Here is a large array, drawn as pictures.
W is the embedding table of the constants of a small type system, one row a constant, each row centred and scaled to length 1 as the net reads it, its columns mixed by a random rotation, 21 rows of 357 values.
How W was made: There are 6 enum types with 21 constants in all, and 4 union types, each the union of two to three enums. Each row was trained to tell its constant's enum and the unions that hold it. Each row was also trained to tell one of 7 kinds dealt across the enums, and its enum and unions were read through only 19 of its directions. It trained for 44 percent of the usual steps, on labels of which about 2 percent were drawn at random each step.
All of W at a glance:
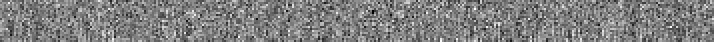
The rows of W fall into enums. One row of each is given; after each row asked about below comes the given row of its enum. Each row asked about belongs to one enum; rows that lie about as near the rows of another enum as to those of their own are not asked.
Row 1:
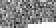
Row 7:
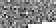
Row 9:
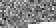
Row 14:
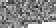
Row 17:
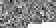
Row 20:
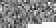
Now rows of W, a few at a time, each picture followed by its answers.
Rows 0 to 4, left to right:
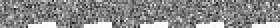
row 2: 14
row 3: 14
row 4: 17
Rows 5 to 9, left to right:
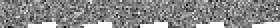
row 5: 20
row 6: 20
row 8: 20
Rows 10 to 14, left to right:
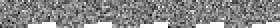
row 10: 14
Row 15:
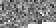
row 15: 17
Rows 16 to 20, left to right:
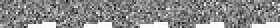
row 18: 20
